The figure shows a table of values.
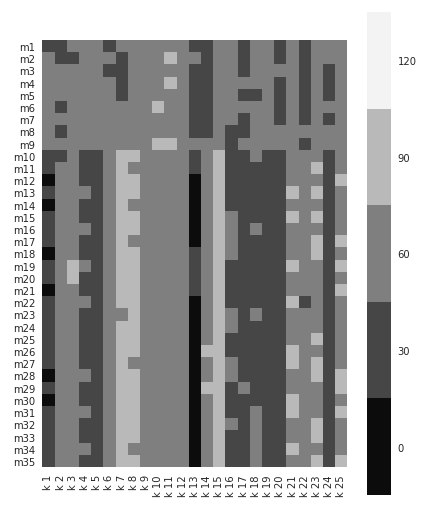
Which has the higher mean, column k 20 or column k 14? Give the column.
k 14
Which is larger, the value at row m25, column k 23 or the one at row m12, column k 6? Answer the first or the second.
the first
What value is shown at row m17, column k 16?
60
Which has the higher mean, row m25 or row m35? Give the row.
m35
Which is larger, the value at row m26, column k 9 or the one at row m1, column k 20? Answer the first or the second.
the first
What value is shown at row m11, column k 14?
60
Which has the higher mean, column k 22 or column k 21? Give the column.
k 21
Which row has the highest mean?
m9
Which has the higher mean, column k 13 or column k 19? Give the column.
k 19
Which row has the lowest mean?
m14
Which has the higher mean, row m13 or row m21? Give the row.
m13
